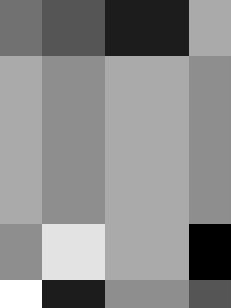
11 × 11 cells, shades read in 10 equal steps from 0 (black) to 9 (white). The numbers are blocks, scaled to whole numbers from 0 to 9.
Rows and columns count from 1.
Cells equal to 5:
38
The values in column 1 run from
4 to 9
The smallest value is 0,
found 4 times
